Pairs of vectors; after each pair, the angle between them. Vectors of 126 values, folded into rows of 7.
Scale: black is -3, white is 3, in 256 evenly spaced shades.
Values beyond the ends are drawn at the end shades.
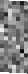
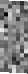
nearly parallel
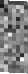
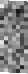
orthogonal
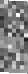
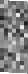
nearly parallel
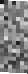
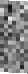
orthogonal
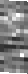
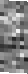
nearly parallel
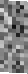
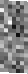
nearly parallel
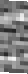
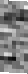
nearly opposite
